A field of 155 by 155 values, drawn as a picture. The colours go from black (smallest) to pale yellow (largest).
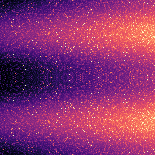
It is mirror symmetric from top to bottom. The field climbs toward the right. The middle left is the ninth with the lowest average. Horizontal stripes repeat 2 times down the table.
